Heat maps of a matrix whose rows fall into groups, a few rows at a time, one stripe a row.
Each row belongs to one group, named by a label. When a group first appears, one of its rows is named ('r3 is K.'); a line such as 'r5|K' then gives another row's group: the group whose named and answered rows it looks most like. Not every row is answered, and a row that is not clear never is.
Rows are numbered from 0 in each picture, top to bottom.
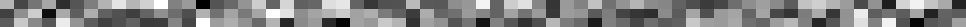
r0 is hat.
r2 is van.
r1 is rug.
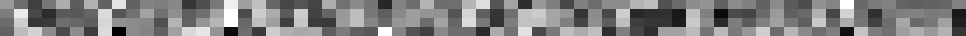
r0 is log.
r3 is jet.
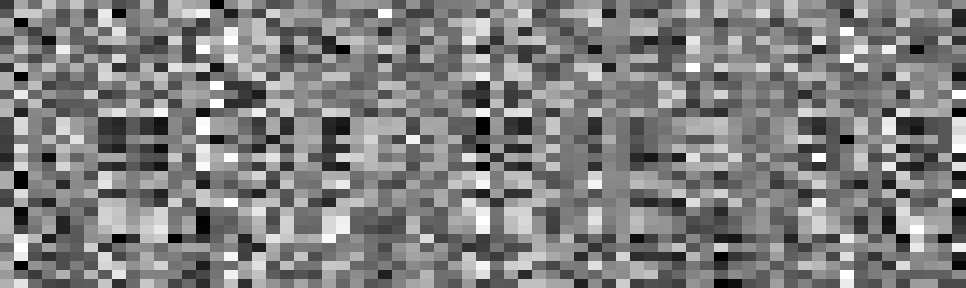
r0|jet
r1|jet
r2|hat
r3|log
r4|rug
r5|van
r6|log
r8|hat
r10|van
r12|hat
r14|van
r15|jet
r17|rug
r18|van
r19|hat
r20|hat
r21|van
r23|hat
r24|hat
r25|hat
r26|rug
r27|van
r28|rug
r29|hat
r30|log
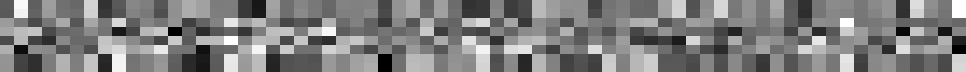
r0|van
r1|van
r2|log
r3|rug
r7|log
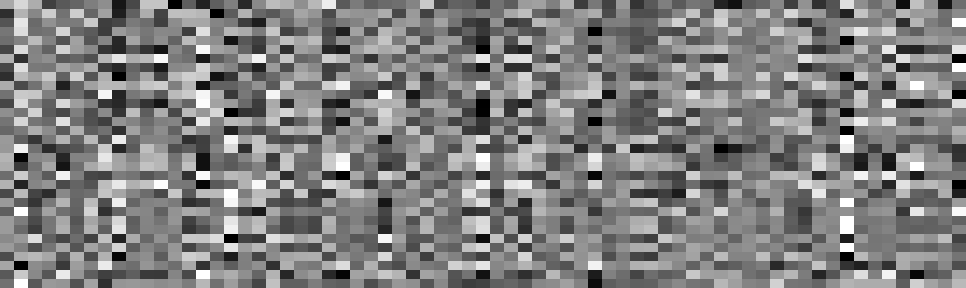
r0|rug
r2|van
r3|van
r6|hat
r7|van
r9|hat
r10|jet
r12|jet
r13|van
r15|log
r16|rug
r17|hat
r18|hat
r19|van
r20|hat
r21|rug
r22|log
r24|log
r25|log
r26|jet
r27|log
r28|jet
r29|hat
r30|van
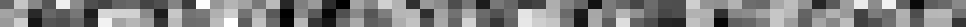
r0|van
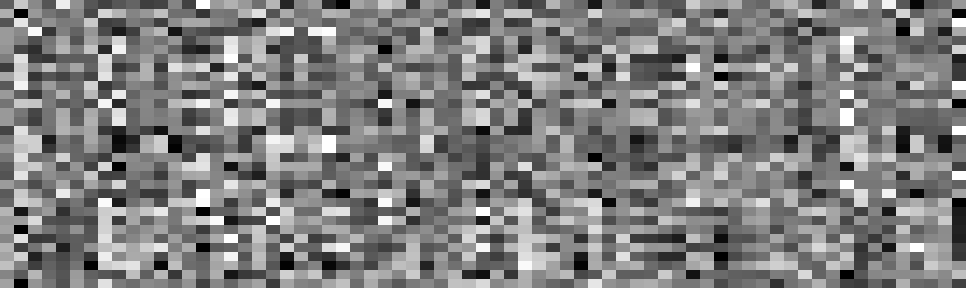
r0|van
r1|hat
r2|van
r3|rug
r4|log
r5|log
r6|rug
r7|jet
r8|rug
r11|jet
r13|log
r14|van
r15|rug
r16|rug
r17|van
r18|jet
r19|van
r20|log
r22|jet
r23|hat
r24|jet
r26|rug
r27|hat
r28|rug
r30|jet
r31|hat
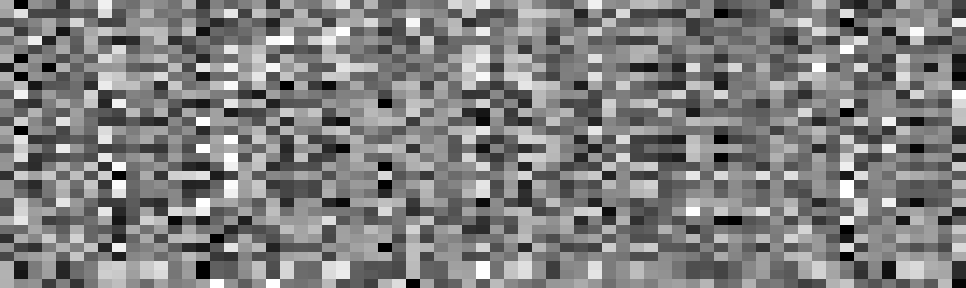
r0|hat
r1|rug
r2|jet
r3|hat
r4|rug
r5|log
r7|rug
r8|hat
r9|rug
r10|van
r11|log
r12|jet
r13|van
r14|hat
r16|van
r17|rug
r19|jet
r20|log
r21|log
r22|van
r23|jet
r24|rug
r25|jet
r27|log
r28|jet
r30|hat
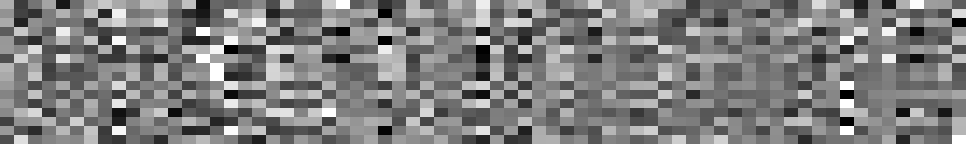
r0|hat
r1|log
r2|hat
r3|van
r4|log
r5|jet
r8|jet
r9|log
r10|jet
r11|log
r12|rug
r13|jet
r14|log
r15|van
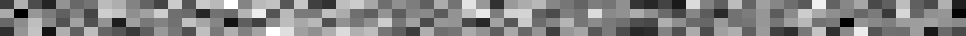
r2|jet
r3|rug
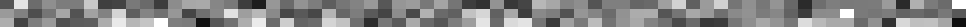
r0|van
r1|log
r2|hat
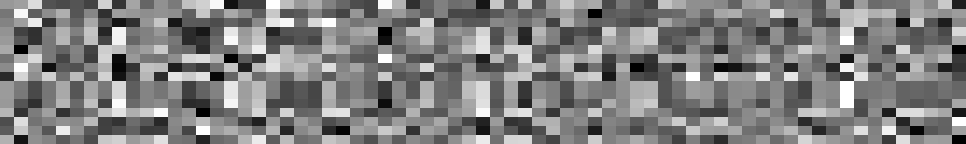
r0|jet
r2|rug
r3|log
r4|log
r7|rug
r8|jet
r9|log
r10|log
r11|log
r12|hat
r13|van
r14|van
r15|hat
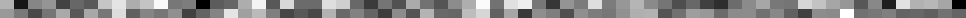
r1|log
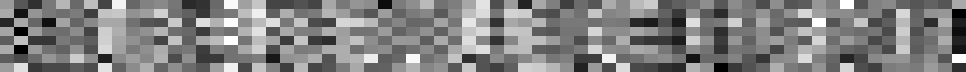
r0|log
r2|rug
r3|hat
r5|hat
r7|rug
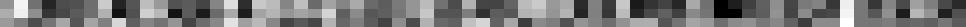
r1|rug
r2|log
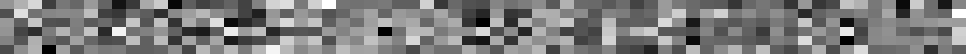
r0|rug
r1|van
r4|jet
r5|rug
